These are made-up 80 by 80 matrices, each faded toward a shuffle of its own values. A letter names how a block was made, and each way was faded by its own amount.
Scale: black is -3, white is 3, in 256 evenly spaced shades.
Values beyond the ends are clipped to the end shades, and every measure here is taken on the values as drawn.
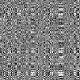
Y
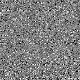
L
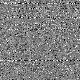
L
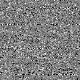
L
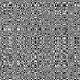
Y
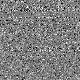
L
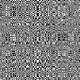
Y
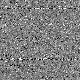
L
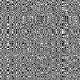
Y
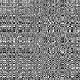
Y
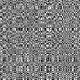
Y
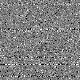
L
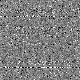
L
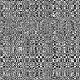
Y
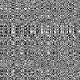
Y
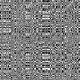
Y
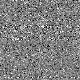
L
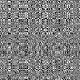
Y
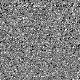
L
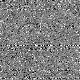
L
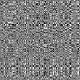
Y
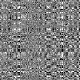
Y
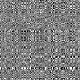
Y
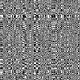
Y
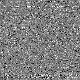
L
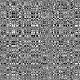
Y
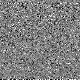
L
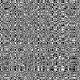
Y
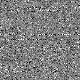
L
